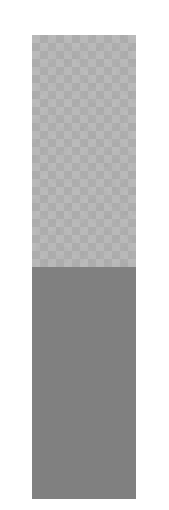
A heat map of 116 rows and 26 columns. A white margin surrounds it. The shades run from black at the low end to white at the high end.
It is made of 2 by 1 panels. Panel 1,1: high, checkered, faint in contrast. Panel 2,1: middling, flat.
